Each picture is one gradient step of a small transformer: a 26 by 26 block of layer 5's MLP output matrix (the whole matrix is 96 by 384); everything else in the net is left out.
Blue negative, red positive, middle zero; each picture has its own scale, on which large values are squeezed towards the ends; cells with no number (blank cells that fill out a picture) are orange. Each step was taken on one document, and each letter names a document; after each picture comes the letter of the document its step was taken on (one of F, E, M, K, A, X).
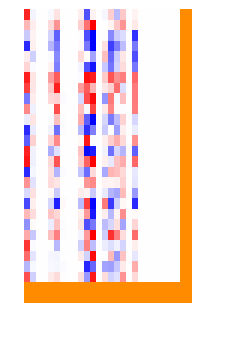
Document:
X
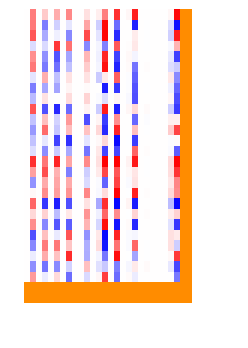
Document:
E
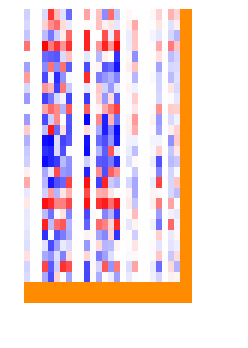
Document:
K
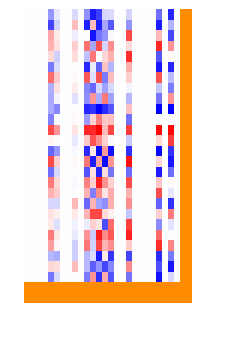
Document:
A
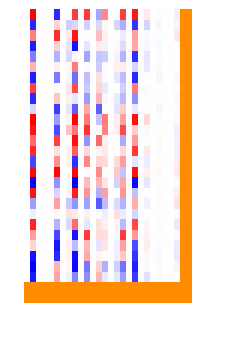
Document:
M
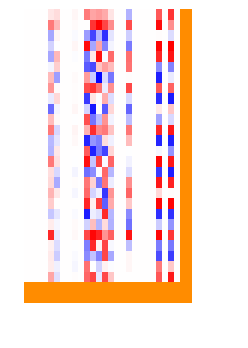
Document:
A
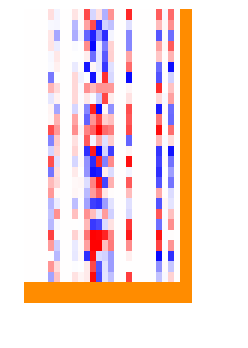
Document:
A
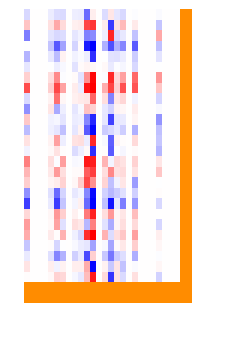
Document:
X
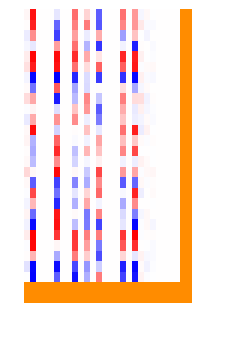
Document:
M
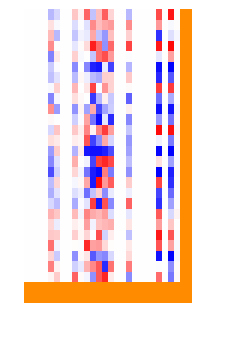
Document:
A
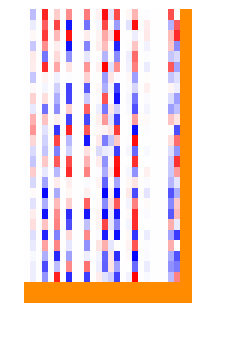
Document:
E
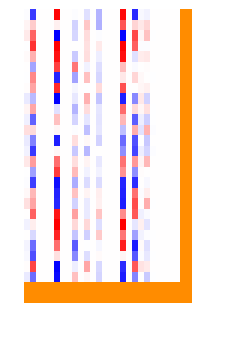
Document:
M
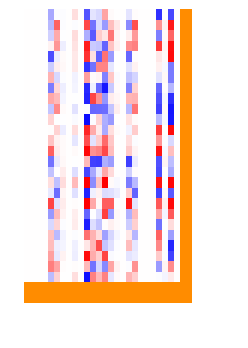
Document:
A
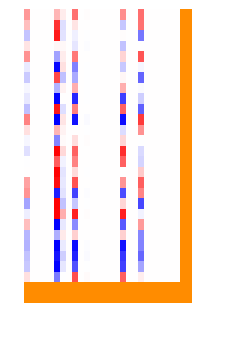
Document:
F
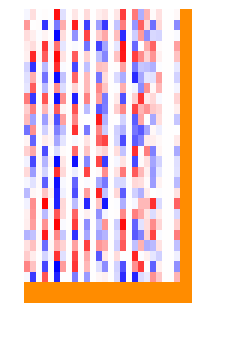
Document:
M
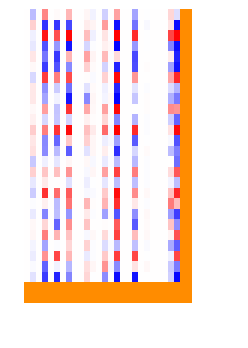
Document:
E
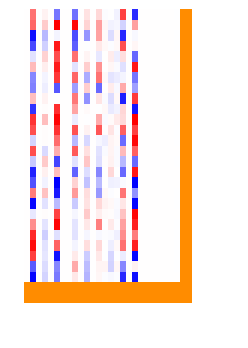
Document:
M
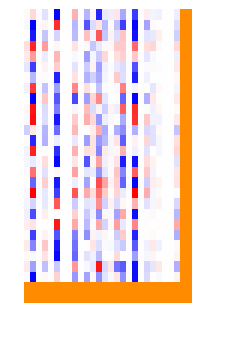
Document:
M
